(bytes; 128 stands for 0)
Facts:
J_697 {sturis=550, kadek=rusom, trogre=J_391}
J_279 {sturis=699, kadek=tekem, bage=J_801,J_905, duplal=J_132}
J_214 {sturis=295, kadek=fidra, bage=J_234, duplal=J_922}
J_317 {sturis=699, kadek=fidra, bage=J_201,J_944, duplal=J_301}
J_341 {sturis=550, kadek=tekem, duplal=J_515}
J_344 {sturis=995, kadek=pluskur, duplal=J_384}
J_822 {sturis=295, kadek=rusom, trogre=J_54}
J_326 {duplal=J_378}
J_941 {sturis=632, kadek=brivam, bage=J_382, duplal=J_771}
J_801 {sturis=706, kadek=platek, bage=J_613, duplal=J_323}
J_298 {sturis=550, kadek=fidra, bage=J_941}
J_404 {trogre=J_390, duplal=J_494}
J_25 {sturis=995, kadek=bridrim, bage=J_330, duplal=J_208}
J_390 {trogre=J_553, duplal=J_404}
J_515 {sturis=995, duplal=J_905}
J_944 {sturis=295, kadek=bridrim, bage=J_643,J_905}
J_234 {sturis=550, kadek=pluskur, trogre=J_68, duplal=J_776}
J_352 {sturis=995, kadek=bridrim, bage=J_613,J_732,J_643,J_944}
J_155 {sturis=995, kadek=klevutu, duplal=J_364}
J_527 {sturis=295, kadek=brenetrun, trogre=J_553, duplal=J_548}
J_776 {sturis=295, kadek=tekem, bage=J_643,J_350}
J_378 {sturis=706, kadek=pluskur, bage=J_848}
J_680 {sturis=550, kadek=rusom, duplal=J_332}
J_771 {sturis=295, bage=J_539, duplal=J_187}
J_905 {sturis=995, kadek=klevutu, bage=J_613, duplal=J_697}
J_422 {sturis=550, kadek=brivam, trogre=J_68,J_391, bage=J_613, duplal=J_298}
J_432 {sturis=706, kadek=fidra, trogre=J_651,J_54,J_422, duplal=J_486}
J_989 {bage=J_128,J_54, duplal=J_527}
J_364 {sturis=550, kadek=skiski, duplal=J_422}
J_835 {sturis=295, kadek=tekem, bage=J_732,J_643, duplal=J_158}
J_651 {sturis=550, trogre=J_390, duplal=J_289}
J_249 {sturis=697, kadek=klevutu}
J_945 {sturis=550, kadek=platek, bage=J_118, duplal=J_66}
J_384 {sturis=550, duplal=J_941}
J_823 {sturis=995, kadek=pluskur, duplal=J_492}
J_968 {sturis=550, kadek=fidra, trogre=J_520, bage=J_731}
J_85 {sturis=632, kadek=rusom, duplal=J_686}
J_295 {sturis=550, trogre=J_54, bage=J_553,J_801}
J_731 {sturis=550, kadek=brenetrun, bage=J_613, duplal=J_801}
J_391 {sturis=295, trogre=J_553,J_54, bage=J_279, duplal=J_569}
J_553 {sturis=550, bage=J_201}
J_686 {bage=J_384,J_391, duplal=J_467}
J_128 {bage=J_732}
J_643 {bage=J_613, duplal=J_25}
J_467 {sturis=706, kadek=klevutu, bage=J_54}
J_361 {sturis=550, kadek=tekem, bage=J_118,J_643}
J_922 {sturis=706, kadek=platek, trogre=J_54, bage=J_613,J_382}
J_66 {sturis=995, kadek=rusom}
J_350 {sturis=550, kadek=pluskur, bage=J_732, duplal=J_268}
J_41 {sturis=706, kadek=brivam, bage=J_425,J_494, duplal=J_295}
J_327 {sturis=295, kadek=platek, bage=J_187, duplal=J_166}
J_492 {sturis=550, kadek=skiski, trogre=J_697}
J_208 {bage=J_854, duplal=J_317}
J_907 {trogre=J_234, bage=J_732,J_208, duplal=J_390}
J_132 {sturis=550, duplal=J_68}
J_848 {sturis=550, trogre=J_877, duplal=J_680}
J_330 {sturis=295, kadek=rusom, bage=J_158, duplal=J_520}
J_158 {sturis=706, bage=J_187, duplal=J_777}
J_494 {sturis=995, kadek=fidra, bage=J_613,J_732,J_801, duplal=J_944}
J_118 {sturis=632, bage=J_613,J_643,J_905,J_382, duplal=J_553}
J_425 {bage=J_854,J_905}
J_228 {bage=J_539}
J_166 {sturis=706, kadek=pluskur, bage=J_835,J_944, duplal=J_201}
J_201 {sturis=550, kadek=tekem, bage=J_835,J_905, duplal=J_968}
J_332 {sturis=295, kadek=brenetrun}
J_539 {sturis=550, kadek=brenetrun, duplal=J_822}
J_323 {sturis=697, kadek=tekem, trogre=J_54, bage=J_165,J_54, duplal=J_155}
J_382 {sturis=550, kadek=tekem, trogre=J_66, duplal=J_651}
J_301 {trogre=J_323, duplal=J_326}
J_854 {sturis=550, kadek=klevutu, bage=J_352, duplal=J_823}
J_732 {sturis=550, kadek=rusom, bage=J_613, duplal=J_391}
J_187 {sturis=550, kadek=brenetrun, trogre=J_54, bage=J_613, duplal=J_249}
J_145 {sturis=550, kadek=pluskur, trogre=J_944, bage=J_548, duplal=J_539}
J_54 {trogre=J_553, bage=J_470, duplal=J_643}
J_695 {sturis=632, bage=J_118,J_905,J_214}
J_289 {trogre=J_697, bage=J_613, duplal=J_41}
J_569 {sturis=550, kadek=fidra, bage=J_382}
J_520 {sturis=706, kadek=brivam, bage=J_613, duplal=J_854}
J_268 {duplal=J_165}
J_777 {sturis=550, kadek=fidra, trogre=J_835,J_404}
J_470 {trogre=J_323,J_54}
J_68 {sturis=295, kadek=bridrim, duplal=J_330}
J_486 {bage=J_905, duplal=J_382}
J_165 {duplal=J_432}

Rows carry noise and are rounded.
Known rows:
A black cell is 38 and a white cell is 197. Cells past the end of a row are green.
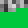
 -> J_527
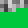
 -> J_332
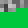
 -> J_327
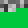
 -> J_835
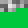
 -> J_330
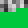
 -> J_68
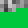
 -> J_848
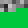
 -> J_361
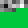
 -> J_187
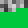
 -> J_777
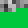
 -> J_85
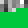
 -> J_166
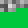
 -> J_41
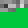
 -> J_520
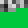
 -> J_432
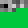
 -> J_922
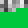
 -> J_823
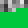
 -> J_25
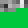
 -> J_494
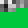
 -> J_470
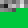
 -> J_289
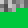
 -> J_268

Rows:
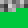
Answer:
J_208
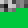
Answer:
J_323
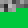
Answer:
J_945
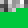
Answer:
J_378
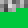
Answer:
J_771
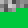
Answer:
J_680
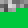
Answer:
J_66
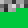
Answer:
J_553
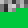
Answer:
J_391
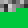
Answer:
J_201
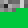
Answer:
J_905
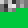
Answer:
J_822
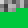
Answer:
J_907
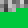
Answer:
J_214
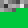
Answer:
J_732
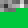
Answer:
J_731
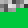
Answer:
J_364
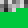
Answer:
J_234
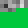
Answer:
J_613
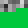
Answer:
J_118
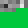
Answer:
J_643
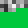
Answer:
J_651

